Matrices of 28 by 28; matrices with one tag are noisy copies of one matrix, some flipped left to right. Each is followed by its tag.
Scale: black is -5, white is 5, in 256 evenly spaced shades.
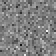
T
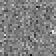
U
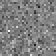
T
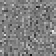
U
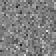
T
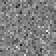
T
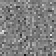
U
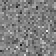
T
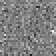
U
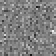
U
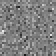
U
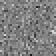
U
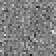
U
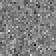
T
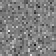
T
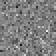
T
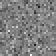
T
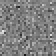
U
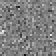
U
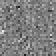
U
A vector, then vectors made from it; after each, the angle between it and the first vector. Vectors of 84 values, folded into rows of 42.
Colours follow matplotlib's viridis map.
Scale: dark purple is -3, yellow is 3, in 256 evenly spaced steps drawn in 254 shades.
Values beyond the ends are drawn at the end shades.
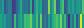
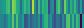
nearly opposite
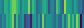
nearly opposite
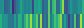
nearly parallel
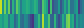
partly opposed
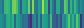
nearly opposite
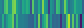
nearly opposite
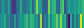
nearly parallel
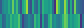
partly opposed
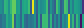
nearly opposite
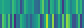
partly opposed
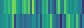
nearly opposite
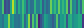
orthogonal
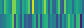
nearly opposite
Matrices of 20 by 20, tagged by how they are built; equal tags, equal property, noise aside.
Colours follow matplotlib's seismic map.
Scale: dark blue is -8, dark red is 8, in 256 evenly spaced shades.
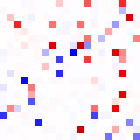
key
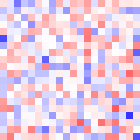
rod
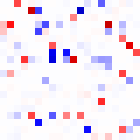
key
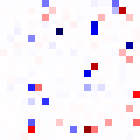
key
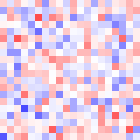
rod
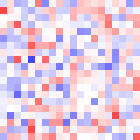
rod
